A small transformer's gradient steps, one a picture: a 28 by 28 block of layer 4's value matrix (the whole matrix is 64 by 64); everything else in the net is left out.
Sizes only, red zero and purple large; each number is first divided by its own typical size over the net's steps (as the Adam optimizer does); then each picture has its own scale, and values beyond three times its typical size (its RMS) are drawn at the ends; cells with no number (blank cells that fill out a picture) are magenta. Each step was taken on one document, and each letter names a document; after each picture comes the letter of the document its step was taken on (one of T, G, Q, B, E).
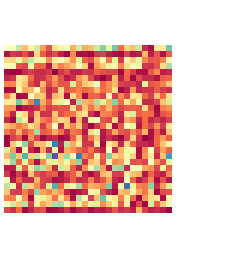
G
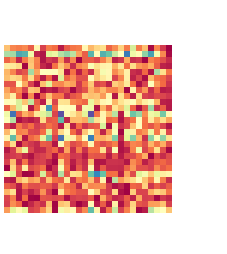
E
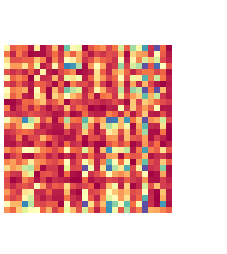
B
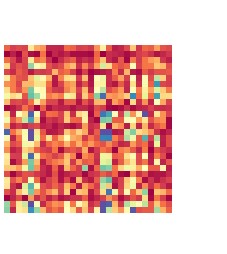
B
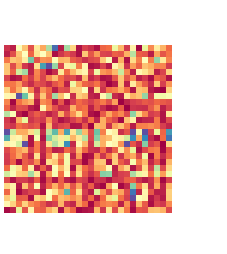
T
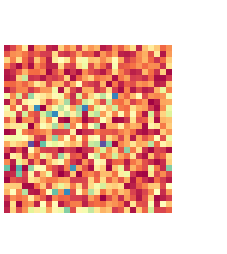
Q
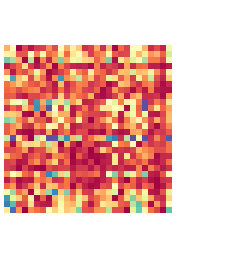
T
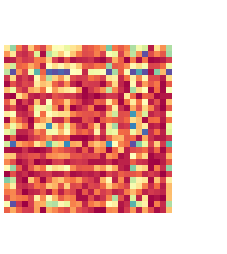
T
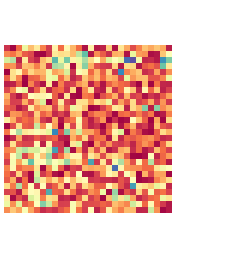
G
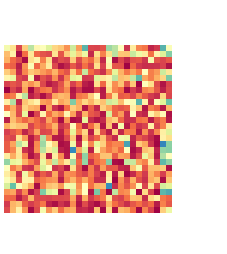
G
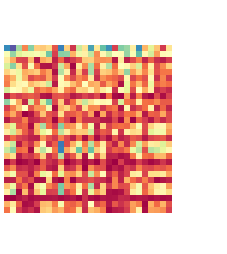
E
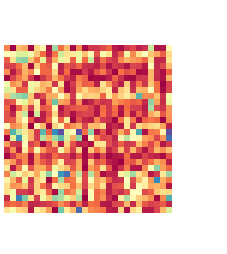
E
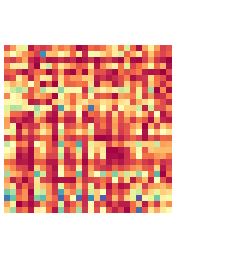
E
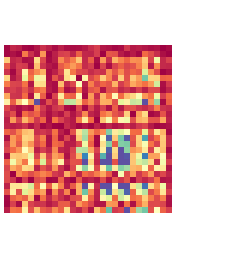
B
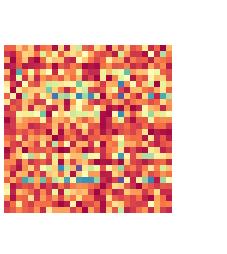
Q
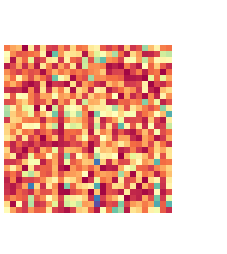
Q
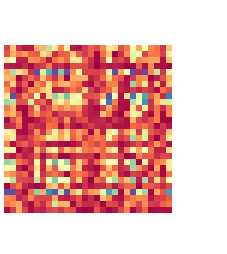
T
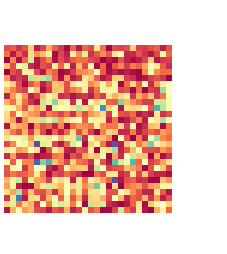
Q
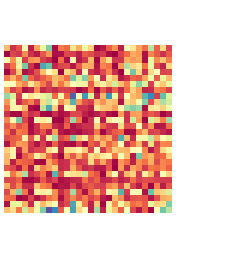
Q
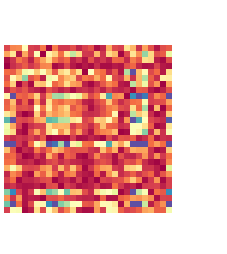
T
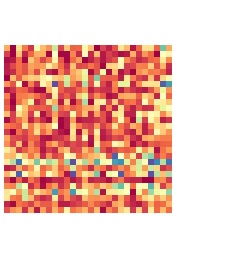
Q
